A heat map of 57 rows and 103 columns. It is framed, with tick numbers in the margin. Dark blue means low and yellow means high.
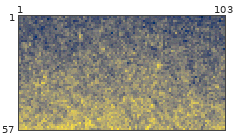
No regular stripes run through it. No row or column stands out. The field climbs toward the bottom. Overall the values sit about 50% of the way up the scale. The histogram is bell-shaped.
